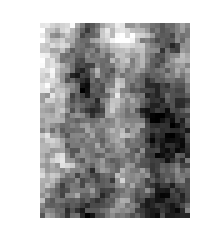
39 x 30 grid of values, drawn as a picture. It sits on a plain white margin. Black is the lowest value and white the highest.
The middle right is the ninth with the lowest average. Stripes running up and down repeat 2 times from left to right. The values follow a bell shape. There is an overall slope up to the top left.
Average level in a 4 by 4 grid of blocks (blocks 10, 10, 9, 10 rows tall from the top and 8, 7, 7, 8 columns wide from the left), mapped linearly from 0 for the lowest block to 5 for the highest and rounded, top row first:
5353 | 4231 | 4330 | 3231
